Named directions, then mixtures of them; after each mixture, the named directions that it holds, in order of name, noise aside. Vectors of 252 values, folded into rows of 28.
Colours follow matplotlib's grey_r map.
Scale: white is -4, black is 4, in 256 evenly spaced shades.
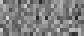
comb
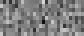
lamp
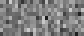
comb, lamp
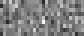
lamp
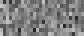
comb, lamp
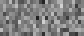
comb, lamp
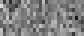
comb, lamp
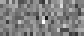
comb, lamp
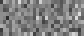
comb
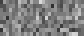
comb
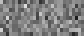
comb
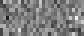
comb, lamp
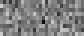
lamp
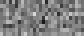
lamp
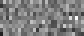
comb, lamp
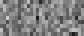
comb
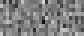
lamp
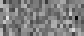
comb, lamp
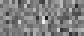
comb, lamp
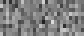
lamp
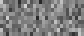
comb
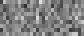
comb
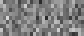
comb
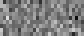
comb, lamp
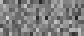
comb
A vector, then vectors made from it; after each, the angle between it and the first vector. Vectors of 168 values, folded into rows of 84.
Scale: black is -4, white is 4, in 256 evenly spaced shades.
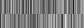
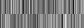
nearly parallel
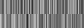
partly opposed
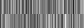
nearly parallel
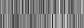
partly aligned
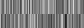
nearly opposite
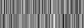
orthogonal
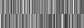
nearly opposite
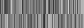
partly aligned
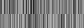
partly aligned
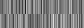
orthogonal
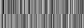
partly opposed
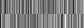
nearly parallel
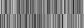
partly aligned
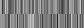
partly opposed
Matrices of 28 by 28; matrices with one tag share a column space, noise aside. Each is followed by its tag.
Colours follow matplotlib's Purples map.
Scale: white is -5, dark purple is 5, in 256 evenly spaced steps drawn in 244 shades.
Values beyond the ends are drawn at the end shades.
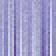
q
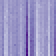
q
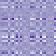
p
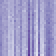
q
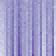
q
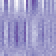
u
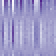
u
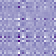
p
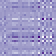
p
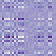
p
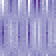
u
